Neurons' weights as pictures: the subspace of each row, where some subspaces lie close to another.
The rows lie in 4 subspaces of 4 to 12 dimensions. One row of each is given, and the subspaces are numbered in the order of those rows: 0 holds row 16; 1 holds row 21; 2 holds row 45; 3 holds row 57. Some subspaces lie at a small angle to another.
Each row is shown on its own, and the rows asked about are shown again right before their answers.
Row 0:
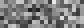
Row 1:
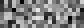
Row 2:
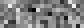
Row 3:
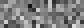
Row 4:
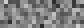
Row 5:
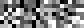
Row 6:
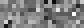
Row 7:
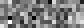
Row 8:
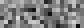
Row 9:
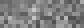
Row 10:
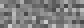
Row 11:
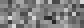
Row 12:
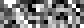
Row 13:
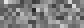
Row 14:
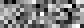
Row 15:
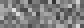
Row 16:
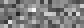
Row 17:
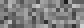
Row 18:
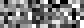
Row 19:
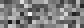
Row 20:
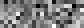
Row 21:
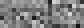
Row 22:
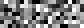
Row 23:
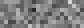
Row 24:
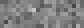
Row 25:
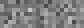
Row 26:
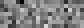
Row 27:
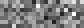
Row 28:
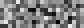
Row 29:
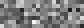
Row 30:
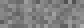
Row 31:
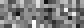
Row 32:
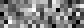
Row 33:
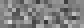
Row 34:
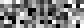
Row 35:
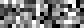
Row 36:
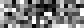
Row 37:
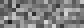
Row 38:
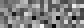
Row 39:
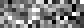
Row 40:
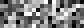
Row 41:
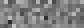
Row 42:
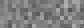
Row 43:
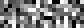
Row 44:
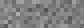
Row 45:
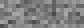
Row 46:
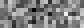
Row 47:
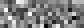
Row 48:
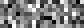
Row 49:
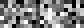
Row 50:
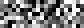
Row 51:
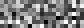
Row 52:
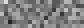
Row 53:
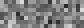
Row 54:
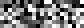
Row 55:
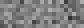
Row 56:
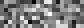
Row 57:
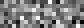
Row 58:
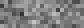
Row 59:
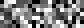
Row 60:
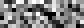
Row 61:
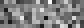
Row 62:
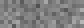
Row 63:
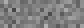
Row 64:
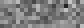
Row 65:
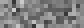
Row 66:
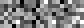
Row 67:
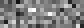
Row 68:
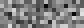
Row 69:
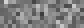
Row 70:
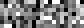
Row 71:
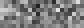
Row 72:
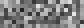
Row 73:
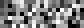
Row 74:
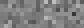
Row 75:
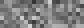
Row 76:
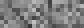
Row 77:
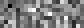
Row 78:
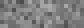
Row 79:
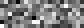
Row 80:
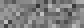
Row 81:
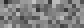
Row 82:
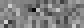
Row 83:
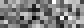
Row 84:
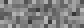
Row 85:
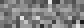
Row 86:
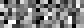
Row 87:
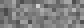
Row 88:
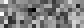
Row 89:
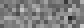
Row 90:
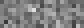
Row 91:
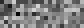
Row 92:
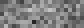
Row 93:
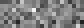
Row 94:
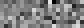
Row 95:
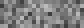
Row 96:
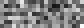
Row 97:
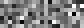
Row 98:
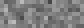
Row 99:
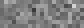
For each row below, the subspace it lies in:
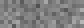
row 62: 3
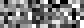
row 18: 2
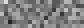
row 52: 2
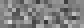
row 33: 2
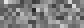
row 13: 3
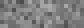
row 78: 0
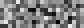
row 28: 2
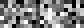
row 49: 0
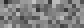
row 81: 3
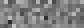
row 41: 2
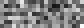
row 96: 2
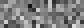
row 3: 3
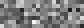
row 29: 2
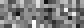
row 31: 3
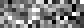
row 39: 0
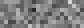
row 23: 0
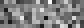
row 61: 2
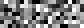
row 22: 2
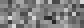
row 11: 0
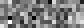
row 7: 2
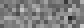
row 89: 2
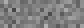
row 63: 2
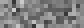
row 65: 2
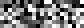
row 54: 3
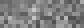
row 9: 0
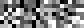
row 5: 3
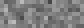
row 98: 2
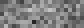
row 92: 0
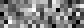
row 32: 0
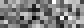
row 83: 0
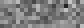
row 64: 0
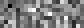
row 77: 1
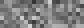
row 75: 1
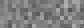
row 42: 2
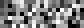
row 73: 2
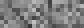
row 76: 1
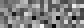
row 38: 0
